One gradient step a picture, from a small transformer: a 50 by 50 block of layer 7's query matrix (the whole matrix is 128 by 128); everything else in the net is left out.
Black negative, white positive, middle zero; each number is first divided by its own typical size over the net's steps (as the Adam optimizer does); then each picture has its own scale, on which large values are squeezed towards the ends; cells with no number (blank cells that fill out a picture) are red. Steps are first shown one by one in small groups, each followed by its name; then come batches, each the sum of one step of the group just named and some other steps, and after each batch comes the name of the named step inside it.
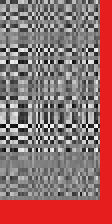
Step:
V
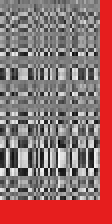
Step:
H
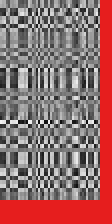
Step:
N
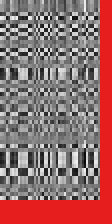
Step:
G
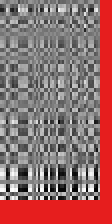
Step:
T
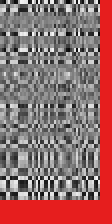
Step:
V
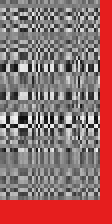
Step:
V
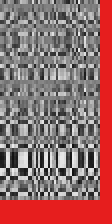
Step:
H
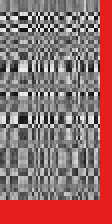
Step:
G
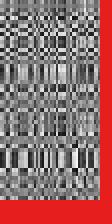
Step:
G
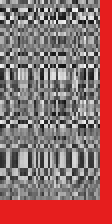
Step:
N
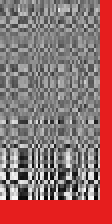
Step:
T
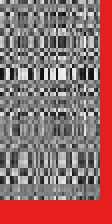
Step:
G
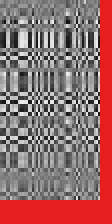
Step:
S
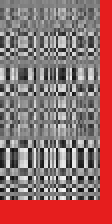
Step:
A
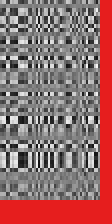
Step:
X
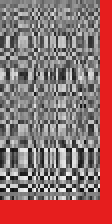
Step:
A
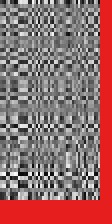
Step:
X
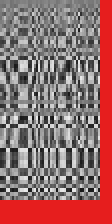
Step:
A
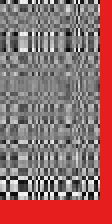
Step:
X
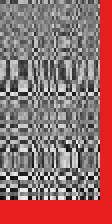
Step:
A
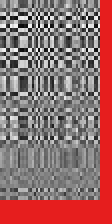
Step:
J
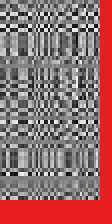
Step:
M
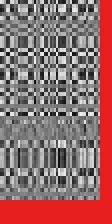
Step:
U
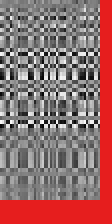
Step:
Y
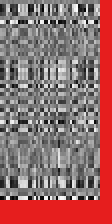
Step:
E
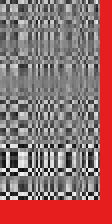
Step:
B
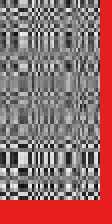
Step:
B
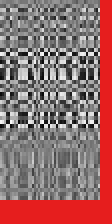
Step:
Y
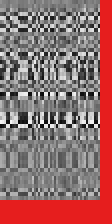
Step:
Y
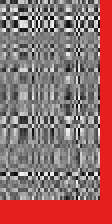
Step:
B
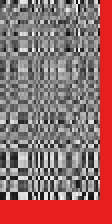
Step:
E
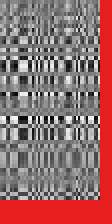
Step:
J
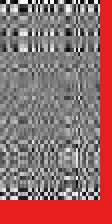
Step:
B
